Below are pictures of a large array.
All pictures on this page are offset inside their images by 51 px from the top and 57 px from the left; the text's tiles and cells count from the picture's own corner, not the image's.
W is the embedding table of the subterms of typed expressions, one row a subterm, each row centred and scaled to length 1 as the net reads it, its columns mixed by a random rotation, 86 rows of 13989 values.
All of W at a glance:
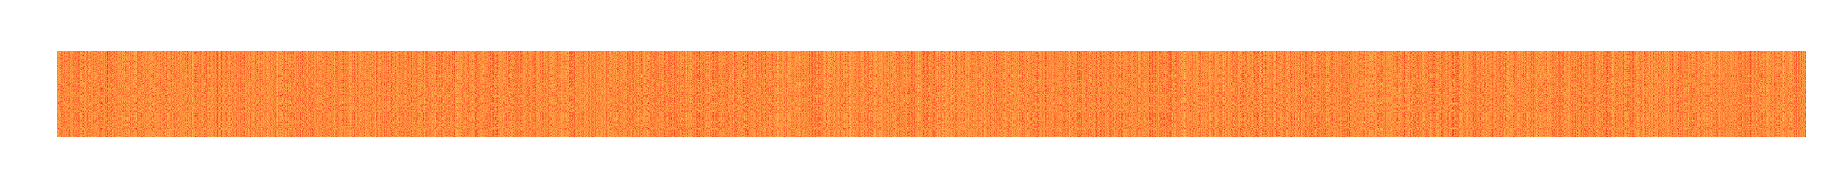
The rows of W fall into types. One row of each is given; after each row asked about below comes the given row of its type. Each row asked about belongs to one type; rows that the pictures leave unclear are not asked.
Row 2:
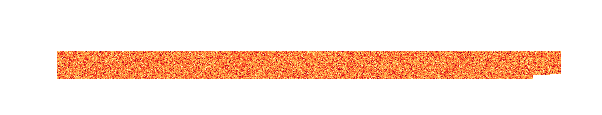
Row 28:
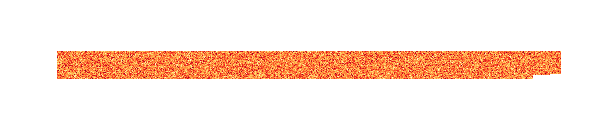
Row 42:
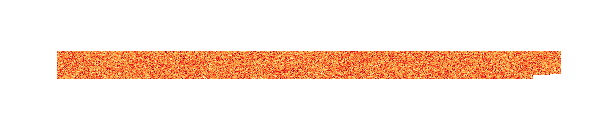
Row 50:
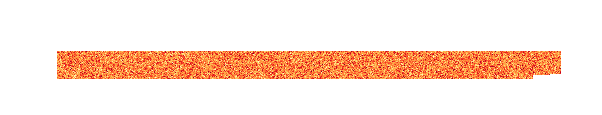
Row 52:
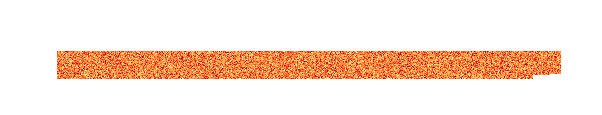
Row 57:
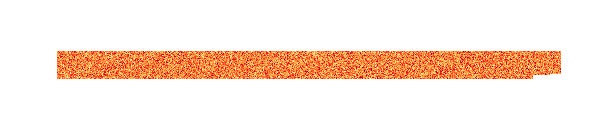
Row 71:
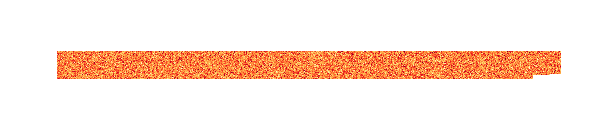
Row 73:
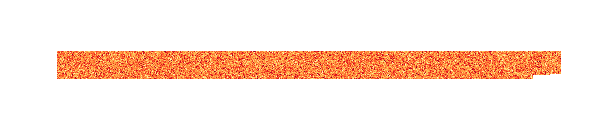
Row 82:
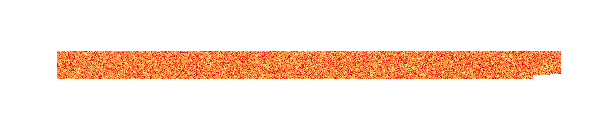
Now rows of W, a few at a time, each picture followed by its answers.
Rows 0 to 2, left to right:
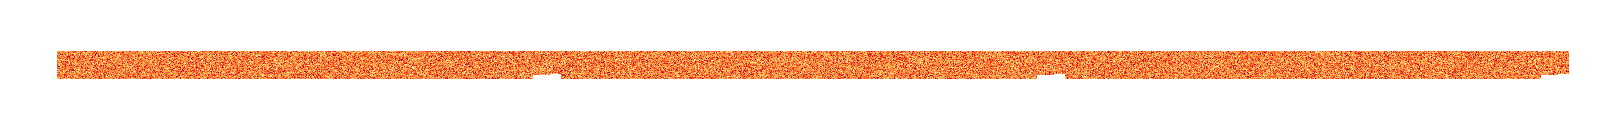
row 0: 82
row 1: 28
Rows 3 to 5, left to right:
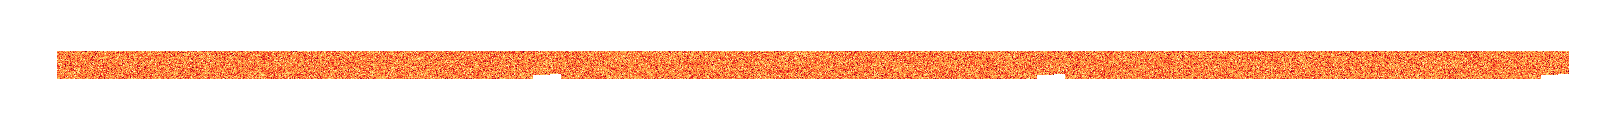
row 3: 82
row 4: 42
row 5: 2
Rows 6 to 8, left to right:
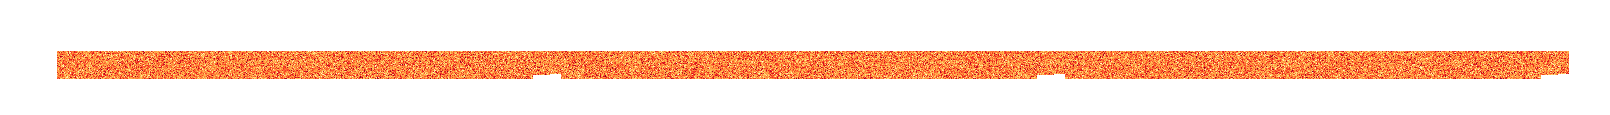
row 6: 57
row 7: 50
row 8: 82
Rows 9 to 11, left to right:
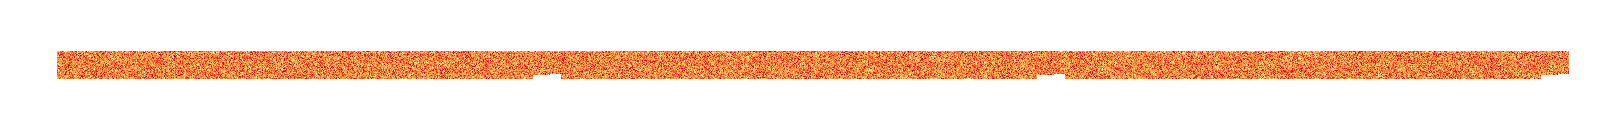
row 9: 2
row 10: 71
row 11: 42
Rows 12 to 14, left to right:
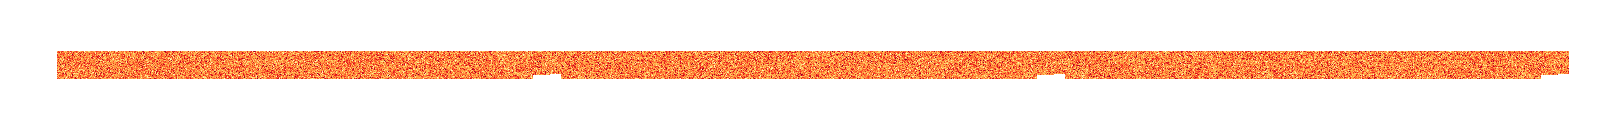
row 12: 73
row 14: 50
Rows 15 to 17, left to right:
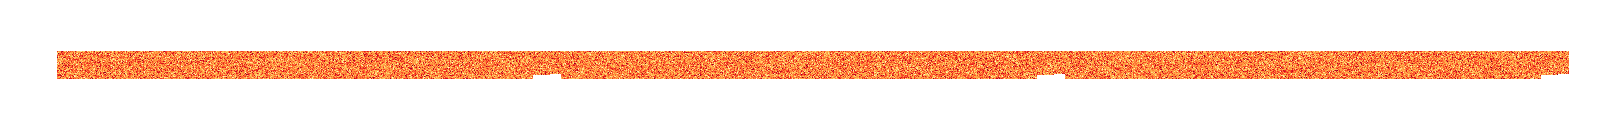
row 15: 28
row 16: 82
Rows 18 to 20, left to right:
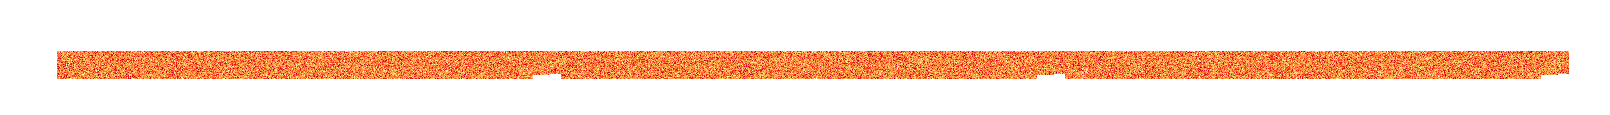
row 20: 82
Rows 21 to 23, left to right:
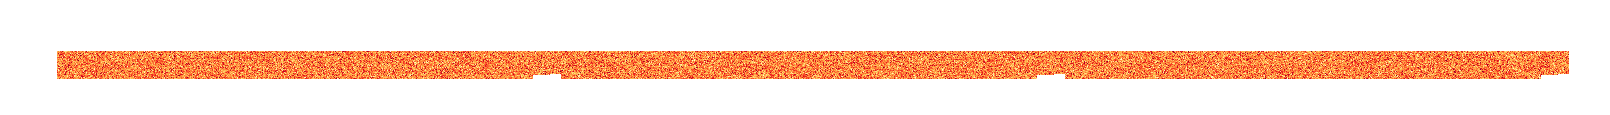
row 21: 2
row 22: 28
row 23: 73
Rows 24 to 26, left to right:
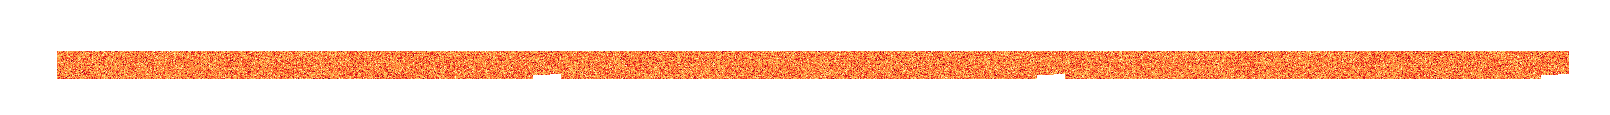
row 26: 28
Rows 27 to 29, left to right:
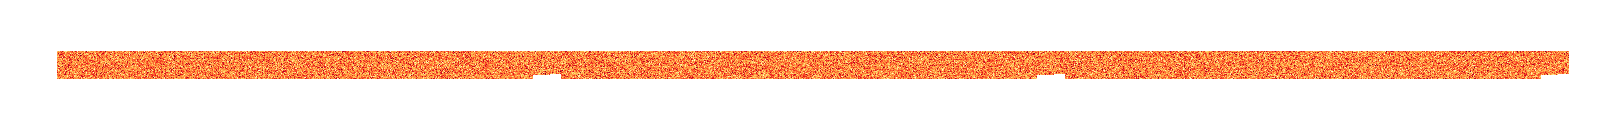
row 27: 2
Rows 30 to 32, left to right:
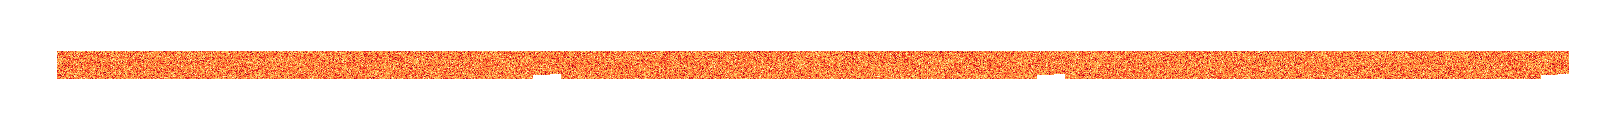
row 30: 28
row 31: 2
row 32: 57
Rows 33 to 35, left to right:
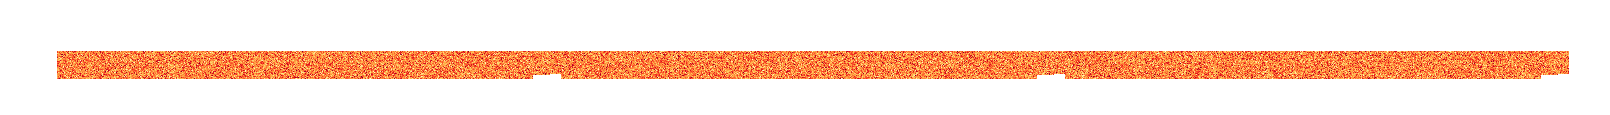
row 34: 2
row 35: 50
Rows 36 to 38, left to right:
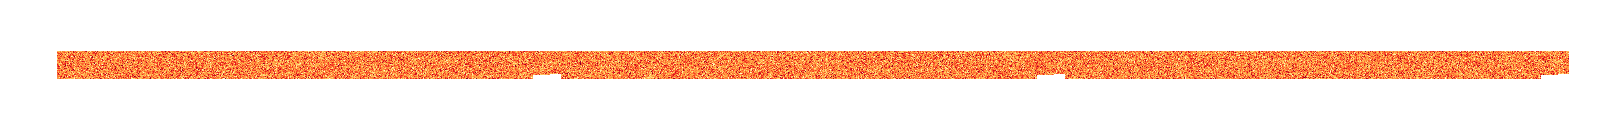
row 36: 82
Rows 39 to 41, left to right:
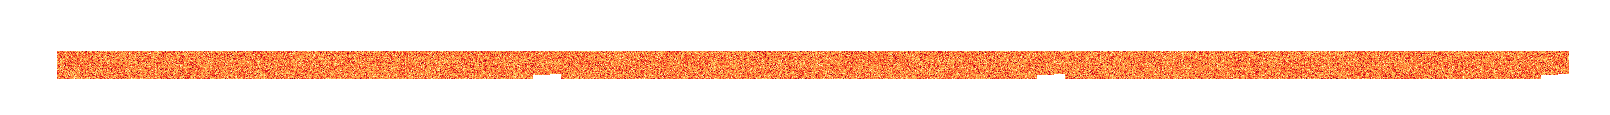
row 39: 50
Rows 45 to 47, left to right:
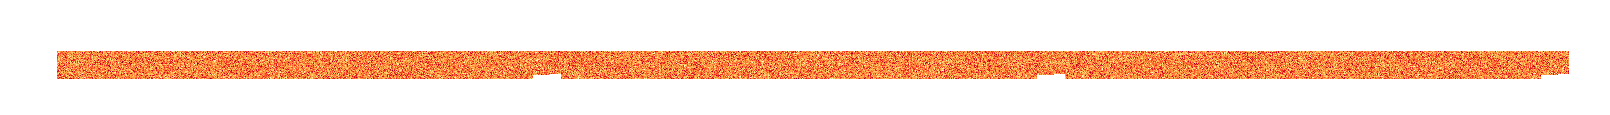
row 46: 50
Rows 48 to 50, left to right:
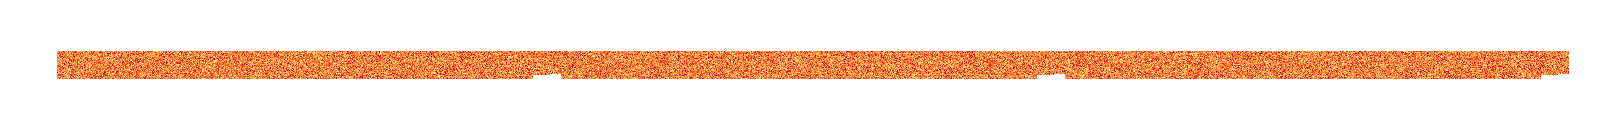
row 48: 57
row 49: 2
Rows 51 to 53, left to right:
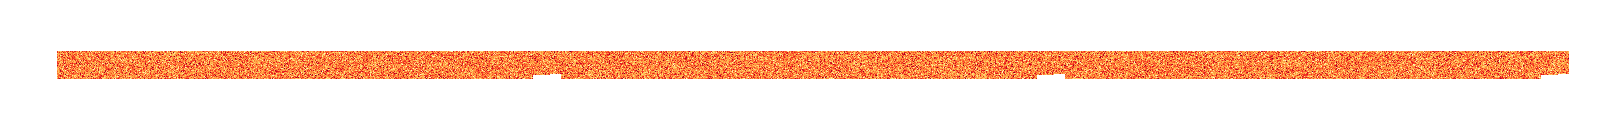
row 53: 82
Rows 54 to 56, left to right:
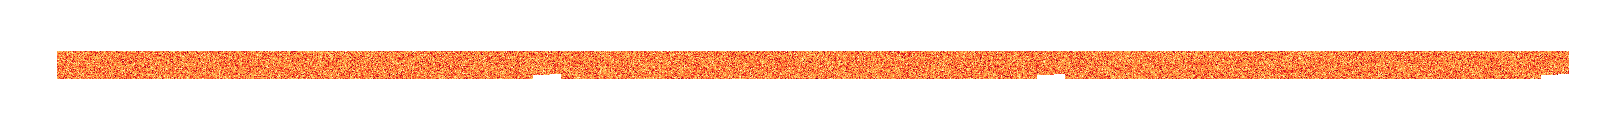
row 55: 50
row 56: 42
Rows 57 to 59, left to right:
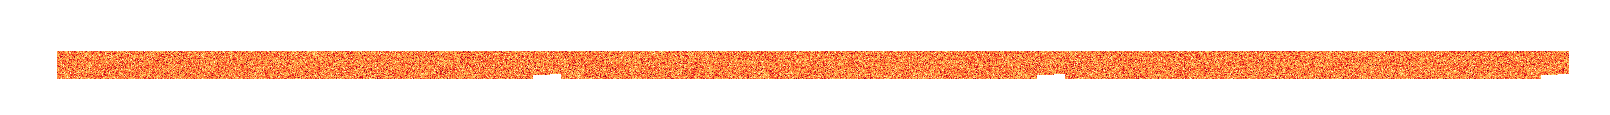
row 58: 50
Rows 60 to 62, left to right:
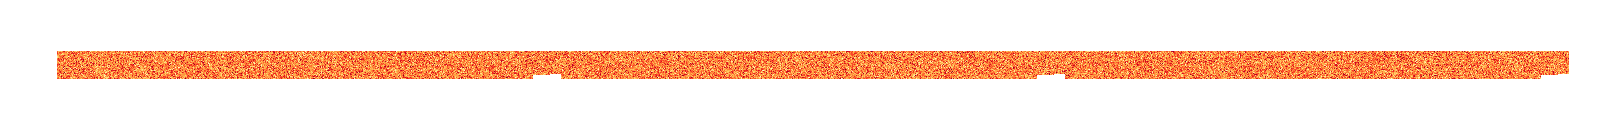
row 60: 42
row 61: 2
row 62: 28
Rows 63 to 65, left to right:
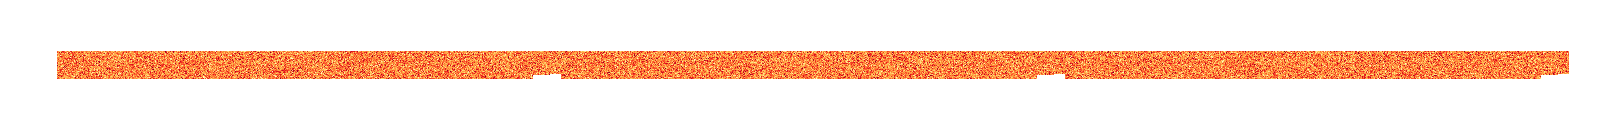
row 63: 42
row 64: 28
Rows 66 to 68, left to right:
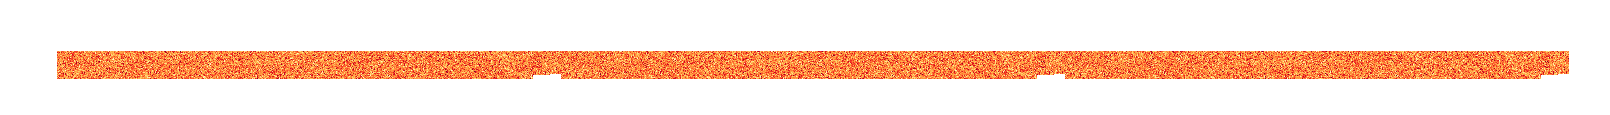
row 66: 73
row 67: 73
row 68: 73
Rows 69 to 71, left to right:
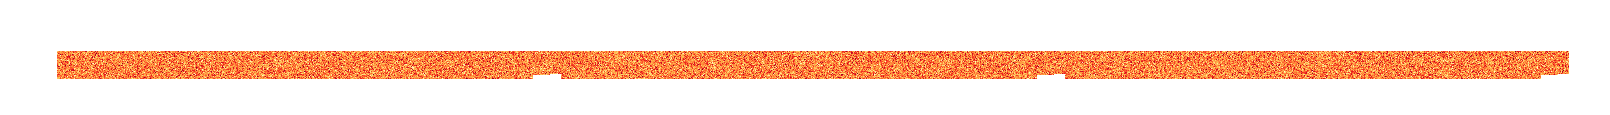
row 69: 82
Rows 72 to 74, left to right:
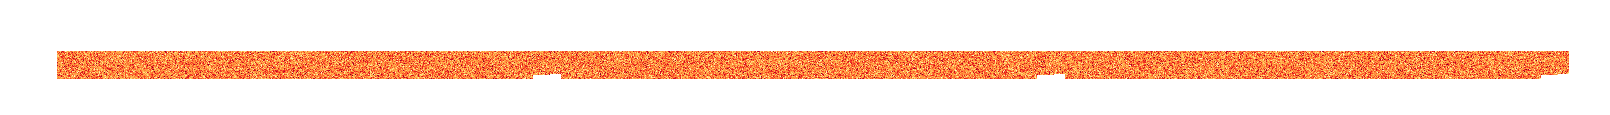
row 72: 42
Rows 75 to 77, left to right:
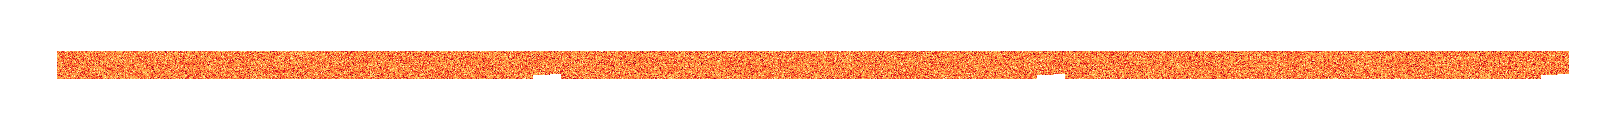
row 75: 42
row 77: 52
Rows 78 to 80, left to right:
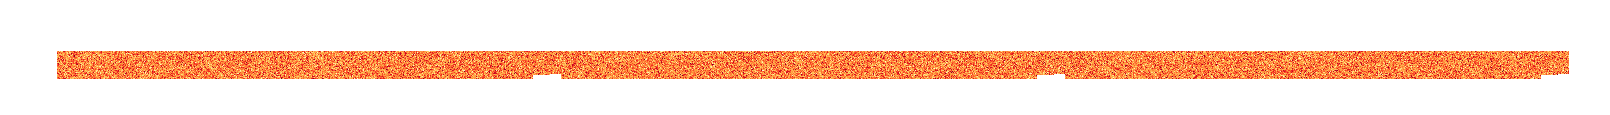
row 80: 42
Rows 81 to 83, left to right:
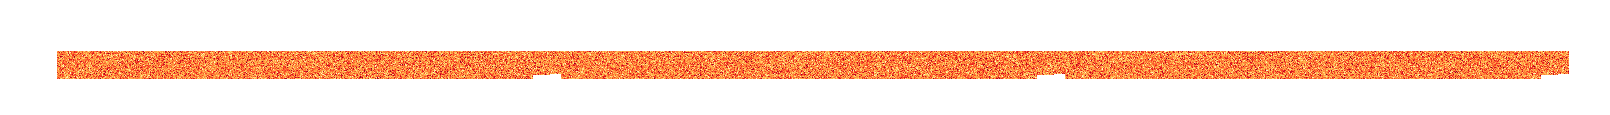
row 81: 57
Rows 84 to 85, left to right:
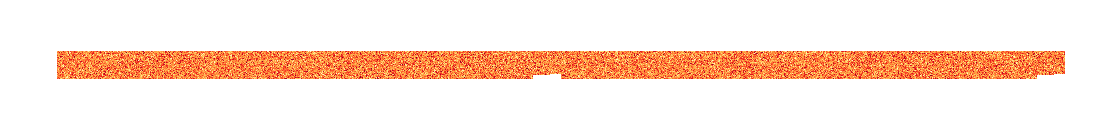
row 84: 57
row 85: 28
